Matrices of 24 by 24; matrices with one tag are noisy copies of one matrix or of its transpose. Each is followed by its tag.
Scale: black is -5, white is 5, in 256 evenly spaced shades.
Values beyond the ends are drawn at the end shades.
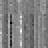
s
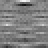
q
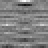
q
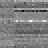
s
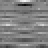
q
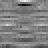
q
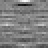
q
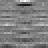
q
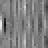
q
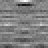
q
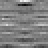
q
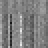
s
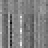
s
